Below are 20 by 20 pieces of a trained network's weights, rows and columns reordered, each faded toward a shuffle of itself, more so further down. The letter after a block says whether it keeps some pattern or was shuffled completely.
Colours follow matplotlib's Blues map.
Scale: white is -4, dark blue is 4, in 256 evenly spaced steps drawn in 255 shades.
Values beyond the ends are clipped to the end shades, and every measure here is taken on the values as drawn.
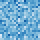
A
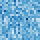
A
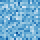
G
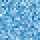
G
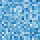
A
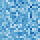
A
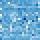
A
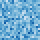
G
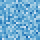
G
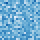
G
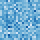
A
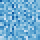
A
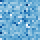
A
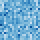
A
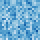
A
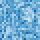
A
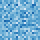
A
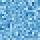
A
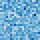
G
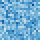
G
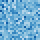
G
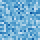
G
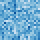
A
